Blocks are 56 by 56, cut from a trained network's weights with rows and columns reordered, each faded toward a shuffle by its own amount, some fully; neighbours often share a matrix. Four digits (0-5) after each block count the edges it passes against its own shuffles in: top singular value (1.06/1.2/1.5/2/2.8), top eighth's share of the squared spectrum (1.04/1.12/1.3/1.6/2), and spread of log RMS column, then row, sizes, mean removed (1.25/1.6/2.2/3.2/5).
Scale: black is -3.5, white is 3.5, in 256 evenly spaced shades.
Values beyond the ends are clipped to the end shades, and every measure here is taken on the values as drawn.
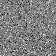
1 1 0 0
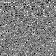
3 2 0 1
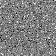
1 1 0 0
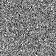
0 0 0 0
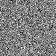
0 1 0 0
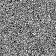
0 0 0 0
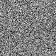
0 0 0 0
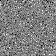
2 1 0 1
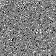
0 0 0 0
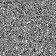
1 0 0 0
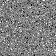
0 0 0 0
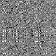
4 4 1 3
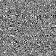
3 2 0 2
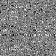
3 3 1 2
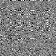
4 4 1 3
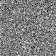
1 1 0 0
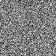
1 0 0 0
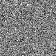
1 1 0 0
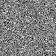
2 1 0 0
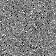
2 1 0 0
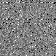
3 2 0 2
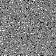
2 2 0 1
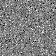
1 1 0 0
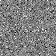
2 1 0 1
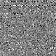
3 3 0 2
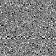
3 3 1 2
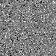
2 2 0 1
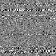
3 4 0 3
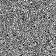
1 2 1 0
